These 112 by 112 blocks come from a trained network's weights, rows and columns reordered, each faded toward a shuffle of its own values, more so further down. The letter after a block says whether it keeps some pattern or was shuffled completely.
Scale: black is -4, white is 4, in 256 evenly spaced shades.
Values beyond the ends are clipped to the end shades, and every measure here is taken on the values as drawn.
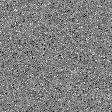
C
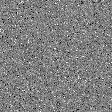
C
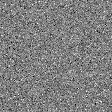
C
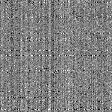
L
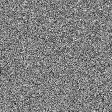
C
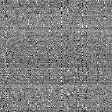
L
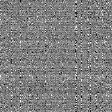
L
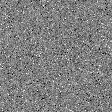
C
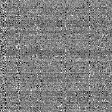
L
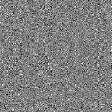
L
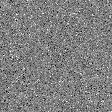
C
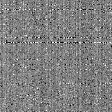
L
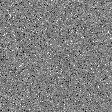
C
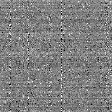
L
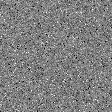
C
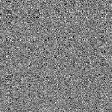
L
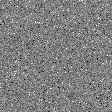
C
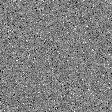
C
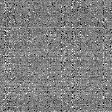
L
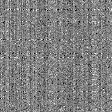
L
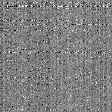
L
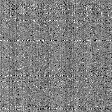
L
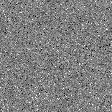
C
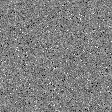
C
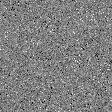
C
